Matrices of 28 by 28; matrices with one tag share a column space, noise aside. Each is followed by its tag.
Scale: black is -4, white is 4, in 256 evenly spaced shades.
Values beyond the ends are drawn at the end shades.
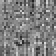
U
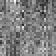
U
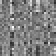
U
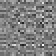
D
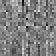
U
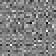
D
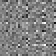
D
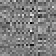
D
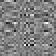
D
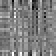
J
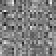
U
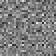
D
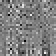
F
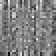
J
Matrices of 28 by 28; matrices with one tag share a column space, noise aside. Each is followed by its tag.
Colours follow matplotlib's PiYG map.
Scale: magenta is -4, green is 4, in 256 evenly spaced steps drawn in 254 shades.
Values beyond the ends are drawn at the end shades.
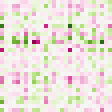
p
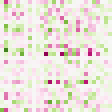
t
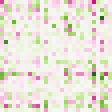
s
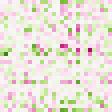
t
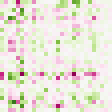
s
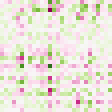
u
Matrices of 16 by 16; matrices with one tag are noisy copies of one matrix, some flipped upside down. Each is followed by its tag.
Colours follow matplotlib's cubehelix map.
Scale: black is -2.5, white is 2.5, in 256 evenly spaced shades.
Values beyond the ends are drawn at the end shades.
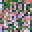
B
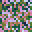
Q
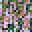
B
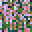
B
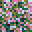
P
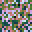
Q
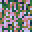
B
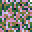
Q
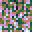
B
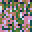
B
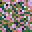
P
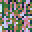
B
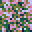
P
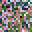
Q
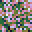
P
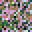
Q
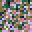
P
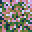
P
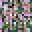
B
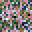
Q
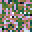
B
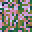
B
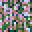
B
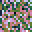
Q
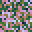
Q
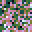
P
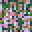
B
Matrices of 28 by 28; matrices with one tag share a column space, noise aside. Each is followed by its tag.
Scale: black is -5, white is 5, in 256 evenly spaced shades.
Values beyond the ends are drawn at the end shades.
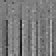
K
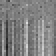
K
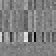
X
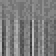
K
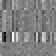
X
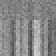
K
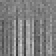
K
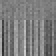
K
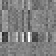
X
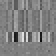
X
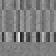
X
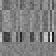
X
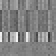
X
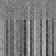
K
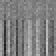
K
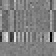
X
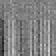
K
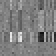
X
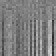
K
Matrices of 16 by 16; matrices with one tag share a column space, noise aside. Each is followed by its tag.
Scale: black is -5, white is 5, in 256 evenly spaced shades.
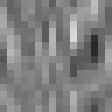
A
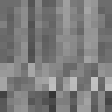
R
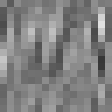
A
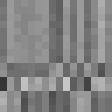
R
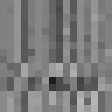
R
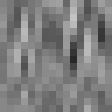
A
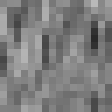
A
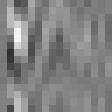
A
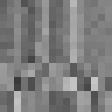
R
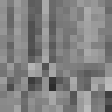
R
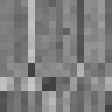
R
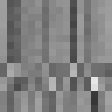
R
